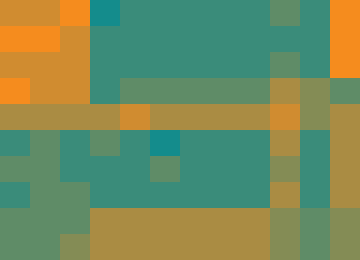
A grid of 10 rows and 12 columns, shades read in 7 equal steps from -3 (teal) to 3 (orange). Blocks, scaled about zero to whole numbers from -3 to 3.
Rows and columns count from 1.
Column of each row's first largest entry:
3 1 12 1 5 10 12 10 4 4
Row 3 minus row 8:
4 3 3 0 0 0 0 0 0 -2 0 2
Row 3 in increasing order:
-2 -2 -2 -2 -2 -2 -2 -1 2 2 2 3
